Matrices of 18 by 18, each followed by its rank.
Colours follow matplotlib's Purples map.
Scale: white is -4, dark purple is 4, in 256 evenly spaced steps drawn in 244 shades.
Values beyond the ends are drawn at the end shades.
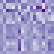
three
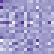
three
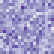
full rank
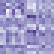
three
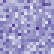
full rank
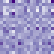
three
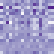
three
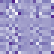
three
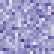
full rank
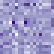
three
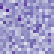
full rank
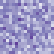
full rank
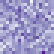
full rank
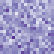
full rank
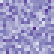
full rank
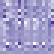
three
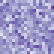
full rank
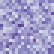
full rank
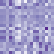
three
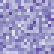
full rank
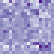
three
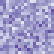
full rank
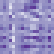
three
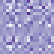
three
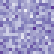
full rank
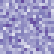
full rank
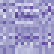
three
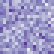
full rank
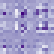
three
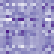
three
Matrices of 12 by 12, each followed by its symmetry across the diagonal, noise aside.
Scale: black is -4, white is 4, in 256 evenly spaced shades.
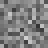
antisymmetric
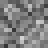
symmetric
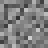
symmetric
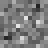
symmetric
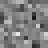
antisymmetric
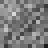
symmetric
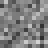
antisymmetric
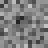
symmetric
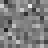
antisymmetric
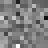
antisymmetric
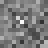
symmetric
